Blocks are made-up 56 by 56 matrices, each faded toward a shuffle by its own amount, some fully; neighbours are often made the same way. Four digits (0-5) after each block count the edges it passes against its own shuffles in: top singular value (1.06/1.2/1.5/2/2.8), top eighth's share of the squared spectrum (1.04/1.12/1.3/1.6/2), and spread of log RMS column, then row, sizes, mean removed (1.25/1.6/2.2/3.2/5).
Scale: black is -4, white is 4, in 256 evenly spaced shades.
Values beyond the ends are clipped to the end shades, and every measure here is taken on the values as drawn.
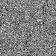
0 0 0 0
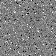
0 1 0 0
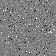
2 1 0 0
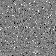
2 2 0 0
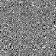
4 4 2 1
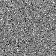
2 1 0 0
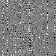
3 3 3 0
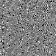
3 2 2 0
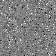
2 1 1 0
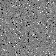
2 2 1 0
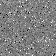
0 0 0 0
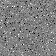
0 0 0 0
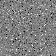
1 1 1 0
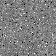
0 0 0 0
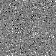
2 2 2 0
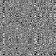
4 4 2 2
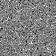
1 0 0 0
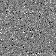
2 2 0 1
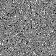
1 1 0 0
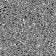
2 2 0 0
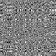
4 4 2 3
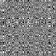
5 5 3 3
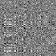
4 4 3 2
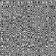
4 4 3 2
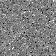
0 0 0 0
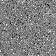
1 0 0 0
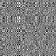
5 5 3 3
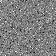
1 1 0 0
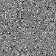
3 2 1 1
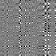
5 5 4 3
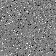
0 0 0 0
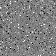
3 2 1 0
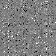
3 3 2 1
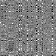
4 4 3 2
